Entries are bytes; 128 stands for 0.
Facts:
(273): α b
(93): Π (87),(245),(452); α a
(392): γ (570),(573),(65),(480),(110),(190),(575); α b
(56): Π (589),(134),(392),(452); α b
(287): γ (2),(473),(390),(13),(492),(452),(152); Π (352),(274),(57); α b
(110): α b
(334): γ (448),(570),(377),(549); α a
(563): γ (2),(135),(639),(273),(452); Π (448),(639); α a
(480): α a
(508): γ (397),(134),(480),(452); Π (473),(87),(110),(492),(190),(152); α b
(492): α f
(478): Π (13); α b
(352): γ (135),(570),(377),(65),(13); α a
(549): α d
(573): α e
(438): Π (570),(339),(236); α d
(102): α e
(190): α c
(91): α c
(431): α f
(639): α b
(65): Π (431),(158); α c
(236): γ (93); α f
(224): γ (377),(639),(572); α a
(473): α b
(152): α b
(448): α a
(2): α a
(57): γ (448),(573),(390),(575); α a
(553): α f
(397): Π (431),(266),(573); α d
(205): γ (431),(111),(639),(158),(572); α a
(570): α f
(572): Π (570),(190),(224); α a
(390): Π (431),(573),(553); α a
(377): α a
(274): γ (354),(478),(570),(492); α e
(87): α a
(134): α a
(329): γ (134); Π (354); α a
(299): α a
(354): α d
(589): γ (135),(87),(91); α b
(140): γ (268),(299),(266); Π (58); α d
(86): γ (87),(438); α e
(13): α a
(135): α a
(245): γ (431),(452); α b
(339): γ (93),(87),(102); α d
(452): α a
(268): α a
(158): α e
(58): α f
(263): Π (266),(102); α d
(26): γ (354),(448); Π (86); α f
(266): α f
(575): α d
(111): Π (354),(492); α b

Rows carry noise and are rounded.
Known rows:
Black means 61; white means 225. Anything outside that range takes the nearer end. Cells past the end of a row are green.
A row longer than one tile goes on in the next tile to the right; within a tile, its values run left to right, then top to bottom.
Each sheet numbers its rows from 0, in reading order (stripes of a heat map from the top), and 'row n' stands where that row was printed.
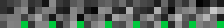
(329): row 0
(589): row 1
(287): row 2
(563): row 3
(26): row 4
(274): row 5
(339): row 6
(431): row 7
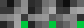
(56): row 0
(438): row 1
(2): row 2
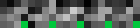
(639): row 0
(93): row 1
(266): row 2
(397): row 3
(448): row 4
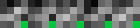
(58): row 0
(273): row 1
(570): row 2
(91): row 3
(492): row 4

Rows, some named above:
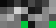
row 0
(431)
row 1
(93)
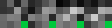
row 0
(334)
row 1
(140)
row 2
(431)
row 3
(102)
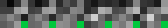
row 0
(134)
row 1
(134)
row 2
(224)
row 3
(102)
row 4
(452)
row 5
(87)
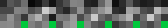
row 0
(224)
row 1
(431)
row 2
(508)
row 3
(190)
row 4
(390)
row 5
(573)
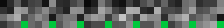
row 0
(390)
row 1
(392)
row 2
(205)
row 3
(65)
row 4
(158)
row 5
(26)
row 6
(111)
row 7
(245)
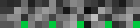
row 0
(377)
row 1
(354)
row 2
(508)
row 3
(86)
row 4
(478)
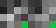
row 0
(236)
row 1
(572)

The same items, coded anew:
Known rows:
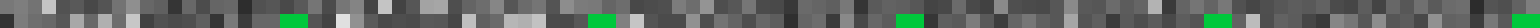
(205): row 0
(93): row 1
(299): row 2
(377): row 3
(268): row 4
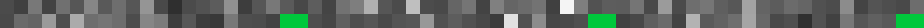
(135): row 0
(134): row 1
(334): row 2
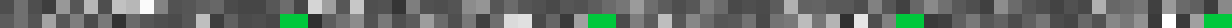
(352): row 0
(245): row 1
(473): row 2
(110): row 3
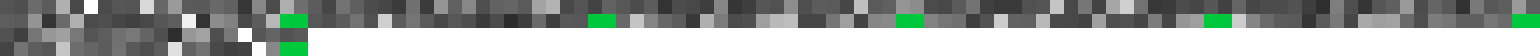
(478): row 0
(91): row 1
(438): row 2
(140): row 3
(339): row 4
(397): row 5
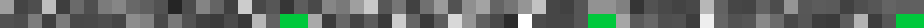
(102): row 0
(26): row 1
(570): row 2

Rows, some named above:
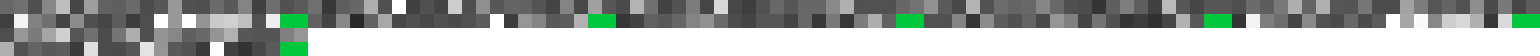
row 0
(508)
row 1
(478)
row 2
(639)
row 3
(102)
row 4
(508)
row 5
(26)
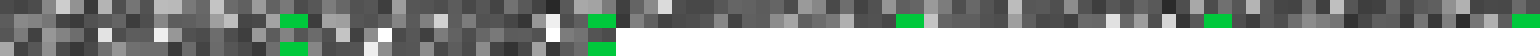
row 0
(56)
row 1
(224)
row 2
(329)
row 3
(492)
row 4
(639)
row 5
(589)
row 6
(65)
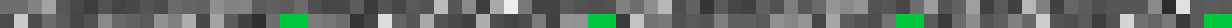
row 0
(111)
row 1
(140)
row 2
(111)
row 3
(452)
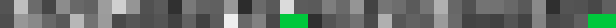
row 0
(563)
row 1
(334)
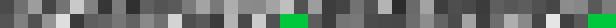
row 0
(390)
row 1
(87)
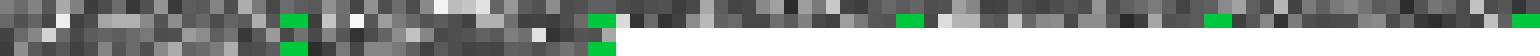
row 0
(158)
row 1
(287)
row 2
(58)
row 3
(572)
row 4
(102)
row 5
(329)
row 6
(448)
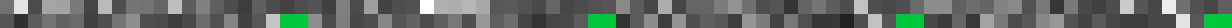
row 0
(392)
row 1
(274)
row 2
(102)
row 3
(573)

